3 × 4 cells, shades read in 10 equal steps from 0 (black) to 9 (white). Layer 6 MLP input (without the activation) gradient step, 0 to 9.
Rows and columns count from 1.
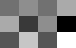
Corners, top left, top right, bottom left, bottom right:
4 6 3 9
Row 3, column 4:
9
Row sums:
19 13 22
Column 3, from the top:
4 5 3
